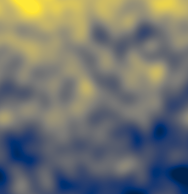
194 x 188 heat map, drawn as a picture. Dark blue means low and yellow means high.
Odd rows or columns: none. Ninth with the highest average: top left. Grain: smooth. Lone odd cells: none. Slope: up to the top. Ninth with the lowest average: bottom right.
